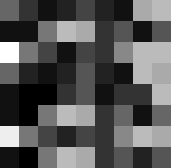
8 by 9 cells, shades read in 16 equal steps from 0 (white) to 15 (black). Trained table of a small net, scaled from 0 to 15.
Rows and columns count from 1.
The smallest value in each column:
0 8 8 4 5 12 7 4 4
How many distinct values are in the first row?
7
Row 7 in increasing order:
1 4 5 7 8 11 11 12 13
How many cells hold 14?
13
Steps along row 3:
up up up down up down down same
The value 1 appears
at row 7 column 1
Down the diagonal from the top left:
9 14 11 13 10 12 7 13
